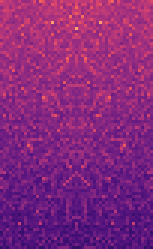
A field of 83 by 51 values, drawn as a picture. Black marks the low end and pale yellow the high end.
No row or column stands out. Fine speckle covers the field. Overall the values sit about 40% of the way up the scale. The values follow a bell shape. The field climbs toward the top. No regular stripes run through it. It is mirror symmetric from left to right.
